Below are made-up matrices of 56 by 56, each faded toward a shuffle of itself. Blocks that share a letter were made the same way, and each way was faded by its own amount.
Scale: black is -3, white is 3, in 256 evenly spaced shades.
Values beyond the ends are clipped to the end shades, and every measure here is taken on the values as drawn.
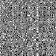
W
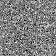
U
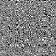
W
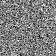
U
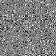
W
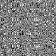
W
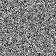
U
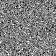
U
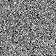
U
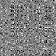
W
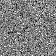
U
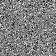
U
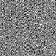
W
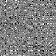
W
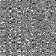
W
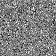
U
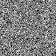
U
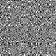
W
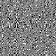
W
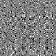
W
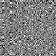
W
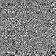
W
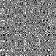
W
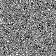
U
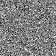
U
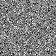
U
